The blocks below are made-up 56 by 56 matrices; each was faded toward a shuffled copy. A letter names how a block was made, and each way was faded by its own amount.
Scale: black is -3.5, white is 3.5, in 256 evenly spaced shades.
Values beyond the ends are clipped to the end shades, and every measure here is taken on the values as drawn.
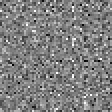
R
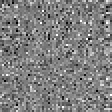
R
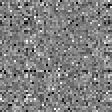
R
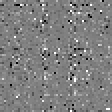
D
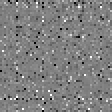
D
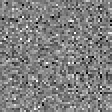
R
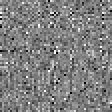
R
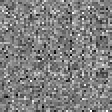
R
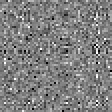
R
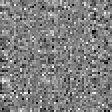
R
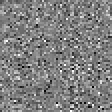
R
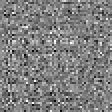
R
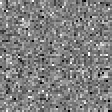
R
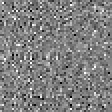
R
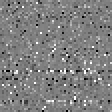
D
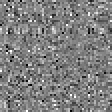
R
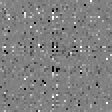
D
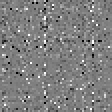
D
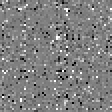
D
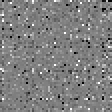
D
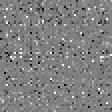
D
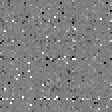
D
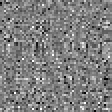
R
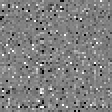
D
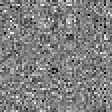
R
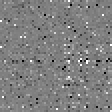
D
